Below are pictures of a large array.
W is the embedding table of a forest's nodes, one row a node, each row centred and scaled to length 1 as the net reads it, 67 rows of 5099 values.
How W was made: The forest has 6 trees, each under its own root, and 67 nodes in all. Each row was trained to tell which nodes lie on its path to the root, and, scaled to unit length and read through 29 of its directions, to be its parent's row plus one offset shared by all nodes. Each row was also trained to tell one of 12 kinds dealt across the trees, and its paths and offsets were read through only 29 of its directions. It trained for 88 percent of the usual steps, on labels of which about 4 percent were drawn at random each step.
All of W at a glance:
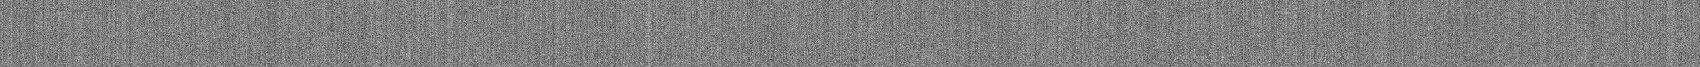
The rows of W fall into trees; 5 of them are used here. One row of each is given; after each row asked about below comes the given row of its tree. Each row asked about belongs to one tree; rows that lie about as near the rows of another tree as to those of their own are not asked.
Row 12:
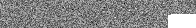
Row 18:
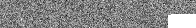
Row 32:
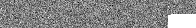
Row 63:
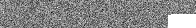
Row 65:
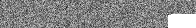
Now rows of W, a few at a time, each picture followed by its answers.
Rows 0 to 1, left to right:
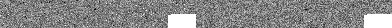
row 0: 63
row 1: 12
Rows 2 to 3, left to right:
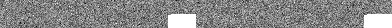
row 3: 63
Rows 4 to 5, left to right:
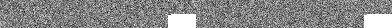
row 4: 32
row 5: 63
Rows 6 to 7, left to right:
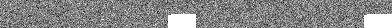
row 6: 12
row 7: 65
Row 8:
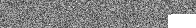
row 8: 65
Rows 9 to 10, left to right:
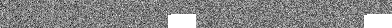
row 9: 12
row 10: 32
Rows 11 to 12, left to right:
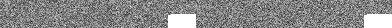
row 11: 18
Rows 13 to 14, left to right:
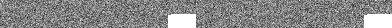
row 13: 12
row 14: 12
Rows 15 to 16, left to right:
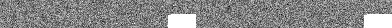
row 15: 63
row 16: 63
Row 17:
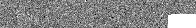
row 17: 63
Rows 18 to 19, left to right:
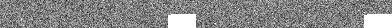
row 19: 12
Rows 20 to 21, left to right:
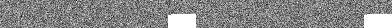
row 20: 65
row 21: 63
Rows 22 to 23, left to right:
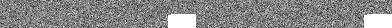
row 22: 12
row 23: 12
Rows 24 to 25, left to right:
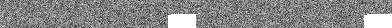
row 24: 63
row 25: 12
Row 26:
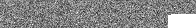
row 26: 63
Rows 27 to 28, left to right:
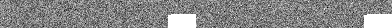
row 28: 32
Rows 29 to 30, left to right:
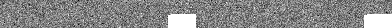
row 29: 63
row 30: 12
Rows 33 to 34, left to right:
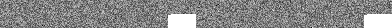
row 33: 18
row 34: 65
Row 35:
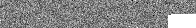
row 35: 12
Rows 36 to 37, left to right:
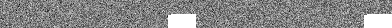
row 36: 12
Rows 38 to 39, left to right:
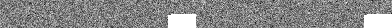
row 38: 32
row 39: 63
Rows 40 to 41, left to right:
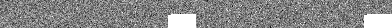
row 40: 32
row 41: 12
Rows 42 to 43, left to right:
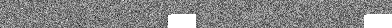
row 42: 63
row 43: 18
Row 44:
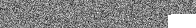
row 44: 32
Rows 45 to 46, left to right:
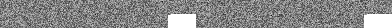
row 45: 18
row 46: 18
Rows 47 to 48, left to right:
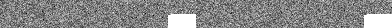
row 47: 63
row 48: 32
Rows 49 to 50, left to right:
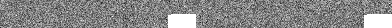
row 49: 65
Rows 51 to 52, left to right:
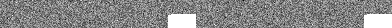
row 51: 65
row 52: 63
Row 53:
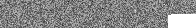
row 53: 65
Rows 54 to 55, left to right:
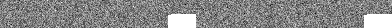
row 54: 65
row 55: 32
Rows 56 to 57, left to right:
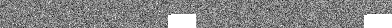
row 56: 12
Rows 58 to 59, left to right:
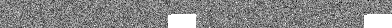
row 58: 65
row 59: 63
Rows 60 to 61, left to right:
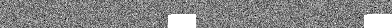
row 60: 63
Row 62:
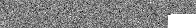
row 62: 32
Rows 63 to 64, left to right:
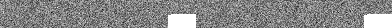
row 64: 65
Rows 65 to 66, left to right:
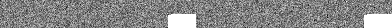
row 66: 12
